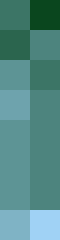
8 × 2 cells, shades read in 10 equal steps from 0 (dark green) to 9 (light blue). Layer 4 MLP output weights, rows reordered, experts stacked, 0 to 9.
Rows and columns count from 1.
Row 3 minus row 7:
0 -1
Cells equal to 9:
1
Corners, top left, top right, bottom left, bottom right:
3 0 7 9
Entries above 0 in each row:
1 2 2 2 2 2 2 2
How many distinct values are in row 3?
2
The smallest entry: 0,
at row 1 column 2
